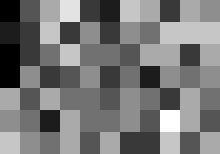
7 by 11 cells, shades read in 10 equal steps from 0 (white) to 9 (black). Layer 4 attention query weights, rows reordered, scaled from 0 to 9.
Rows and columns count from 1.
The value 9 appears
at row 1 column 1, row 3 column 1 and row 4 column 1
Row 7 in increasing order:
2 2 3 3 3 4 5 6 6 7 7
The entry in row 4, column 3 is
7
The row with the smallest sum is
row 7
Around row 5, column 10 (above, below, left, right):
5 3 7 5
